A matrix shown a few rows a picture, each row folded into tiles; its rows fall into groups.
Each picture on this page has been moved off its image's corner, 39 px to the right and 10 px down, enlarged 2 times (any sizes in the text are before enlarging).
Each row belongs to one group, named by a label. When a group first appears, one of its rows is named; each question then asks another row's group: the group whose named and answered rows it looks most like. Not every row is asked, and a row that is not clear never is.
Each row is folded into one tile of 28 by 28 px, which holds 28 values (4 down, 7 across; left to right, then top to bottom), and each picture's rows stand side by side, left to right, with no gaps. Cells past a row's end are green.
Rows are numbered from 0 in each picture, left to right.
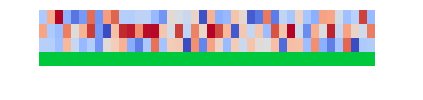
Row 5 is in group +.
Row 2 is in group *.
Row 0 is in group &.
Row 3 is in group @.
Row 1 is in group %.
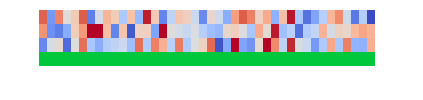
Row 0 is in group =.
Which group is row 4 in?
@
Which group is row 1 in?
&
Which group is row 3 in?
+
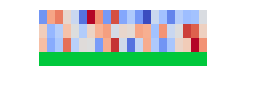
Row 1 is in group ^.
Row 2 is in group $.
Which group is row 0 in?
&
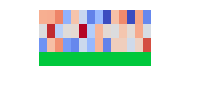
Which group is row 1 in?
*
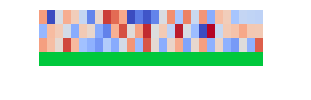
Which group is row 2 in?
&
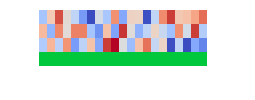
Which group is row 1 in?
^
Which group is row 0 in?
%
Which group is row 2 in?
&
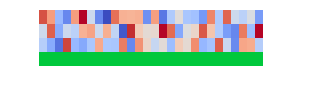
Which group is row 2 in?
@
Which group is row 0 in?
+
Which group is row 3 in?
=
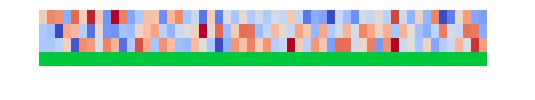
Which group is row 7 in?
$
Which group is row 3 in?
$
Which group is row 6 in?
^
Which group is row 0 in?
&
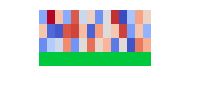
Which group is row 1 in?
&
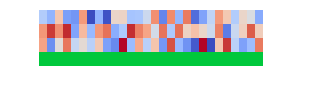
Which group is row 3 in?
^
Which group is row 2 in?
^
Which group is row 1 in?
$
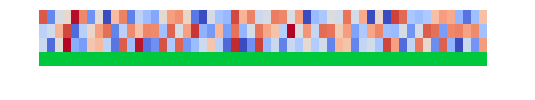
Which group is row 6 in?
=
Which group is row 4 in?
&
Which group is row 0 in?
+
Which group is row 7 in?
%
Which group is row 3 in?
+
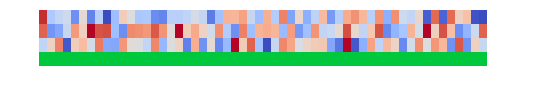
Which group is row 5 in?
+
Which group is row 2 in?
*
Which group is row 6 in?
=
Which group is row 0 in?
=
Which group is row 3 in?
$
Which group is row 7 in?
@
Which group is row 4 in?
^
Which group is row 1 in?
$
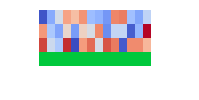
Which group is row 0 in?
*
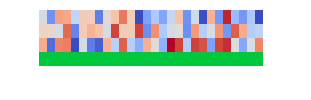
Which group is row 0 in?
*
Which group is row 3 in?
^
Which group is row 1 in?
%
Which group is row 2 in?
*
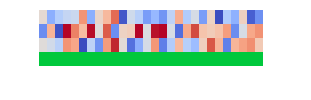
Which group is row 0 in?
+
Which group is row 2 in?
$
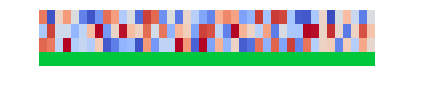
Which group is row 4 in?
%
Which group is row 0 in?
@
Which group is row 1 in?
&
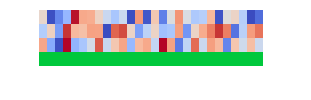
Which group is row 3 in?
@
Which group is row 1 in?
*
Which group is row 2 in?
=
